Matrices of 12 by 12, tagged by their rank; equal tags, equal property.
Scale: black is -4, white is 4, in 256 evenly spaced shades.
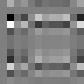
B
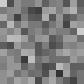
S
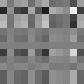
B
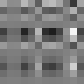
B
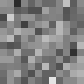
S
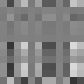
B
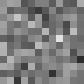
S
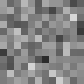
S
